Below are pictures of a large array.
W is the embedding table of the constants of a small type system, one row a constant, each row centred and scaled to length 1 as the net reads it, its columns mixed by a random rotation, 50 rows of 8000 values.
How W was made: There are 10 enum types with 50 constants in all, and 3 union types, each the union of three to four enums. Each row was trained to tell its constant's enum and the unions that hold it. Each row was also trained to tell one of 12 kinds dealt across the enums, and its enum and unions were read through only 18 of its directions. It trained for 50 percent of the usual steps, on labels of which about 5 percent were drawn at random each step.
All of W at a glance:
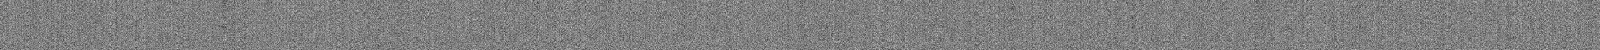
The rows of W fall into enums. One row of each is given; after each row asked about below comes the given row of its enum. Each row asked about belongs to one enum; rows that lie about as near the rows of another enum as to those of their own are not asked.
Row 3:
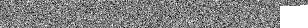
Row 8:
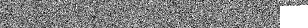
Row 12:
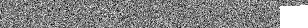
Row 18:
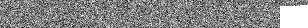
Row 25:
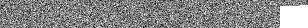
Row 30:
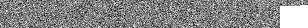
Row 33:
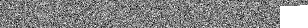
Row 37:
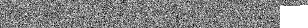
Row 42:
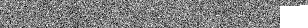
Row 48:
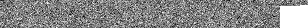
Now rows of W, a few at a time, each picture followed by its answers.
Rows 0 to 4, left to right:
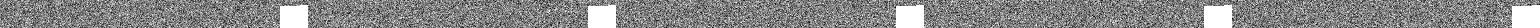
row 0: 33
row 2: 30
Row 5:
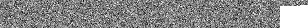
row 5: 18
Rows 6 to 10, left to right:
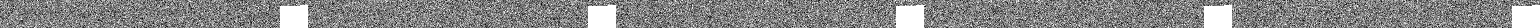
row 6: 48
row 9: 48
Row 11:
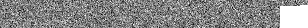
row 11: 37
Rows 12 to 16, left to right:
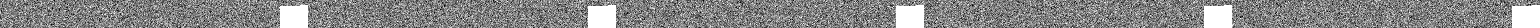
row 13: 12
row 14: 37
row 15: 33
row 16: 18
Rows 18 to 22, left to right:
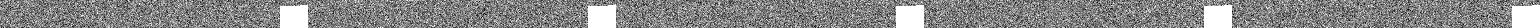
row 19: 3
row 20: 12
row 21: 25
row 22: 30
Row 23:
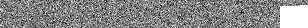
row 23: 18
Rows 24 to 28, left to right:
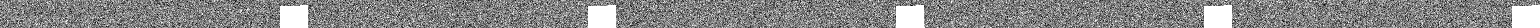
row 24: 48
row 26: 18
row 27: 18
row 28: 3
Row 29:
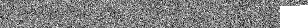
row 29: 48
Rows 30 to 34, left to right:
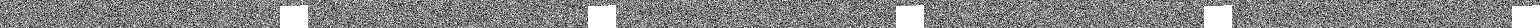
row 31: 3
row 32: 48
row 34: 30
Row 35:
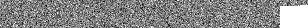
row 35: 8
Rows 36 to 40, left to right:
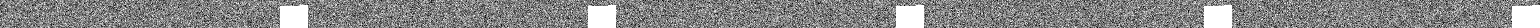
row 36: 33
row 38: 37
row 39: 25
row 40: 25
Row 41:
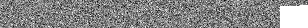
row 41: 12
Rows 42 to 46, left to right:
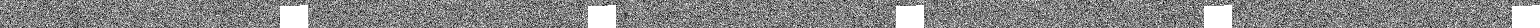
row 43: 18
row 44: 37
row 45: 48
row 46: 12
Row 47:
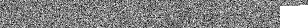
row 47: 25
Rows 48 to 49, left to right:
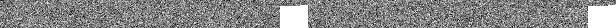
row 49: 3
